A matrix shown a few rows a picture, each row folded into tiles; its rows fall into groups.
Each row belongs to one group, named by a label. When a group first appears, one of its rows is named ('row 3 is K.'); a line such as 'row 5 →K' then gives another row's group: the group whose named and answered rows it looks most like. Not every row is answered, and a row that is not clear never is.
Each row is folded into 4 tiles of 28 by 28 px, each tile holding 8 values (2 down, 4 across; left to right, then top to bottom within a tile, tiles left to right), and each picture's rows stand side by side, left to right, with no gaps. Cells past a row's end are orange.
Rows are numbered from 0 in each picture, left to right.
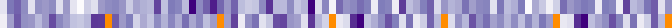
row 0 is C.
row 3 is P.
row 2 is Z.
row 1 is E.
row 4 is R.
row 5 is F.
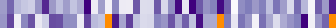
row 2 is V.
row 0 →Z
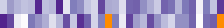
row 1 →V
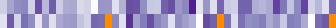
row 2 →V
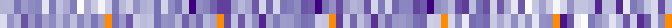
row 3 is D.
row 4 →R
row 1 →E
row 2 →D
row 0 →R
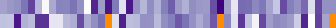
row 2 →V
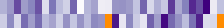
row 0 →R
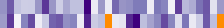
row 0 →Z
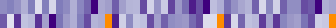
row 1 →D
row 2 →D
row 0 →D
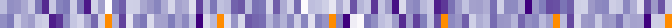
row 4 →E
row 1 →Z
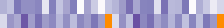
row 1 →R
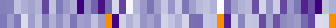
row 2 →D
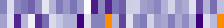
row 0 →V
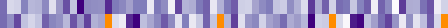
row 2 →Z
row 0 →E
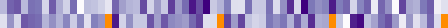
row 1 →D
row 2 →E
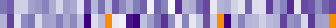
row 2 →E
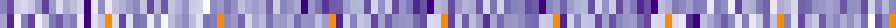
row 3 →D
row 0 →Z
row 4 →D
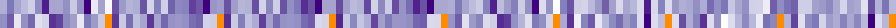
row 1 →D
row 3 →D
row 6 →C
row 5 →Z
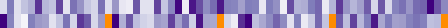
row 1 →E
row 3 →D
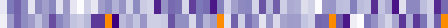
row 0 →C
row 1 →E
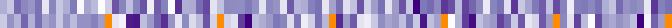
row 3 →E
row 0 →R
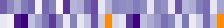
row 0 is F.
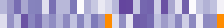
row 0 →R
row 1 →R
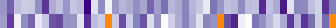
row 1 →C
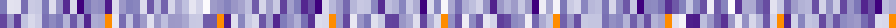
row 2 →D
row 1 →C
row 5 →E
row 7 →D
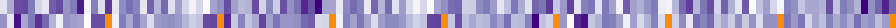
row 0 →V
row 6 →R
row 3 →C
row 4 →Z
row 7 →E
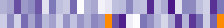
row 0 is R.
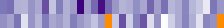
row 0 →E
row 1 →C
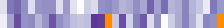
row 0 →C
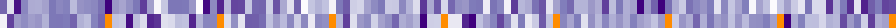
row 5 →E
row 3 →Z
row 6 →R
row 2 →R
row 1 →V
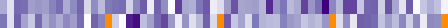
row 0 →V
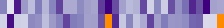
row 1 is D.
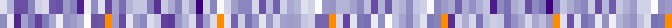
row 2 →C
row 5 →C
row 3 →C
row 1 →Z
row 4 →E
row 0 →V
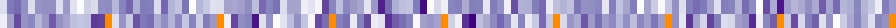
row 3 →Z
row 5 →R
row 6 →V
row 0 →C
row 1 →R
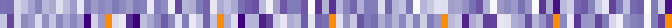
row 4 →V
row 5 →V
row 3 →R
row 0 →Z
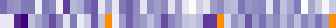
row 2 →R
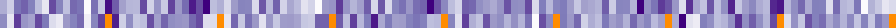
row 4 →V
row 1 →D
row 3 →D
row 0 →V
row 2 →C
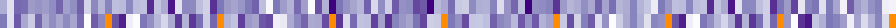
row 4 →E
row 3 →D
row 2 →V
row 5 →C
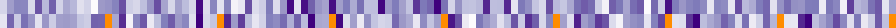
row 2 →E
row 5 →V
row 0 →C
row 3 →E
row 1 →Z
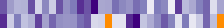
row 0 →D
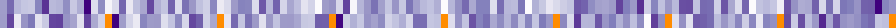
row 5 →V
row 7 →D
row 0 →Z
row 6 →R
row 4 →R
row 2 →C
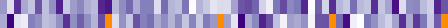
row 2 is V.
